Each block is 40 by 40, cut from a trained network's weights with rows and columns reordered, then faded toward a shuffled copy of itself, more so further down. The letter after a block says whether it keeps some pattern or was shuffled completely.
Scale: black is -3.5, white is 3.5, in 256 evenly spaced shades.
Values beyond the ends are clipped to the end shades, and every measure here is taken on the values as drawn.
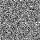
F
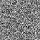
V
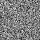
F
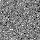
F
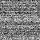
V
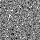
F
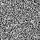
F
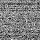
V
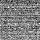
V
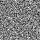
F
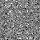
V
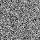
F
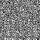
V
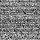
V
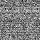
V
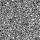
F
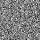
V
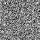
V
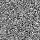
F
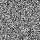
F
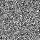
F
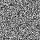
F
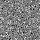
F
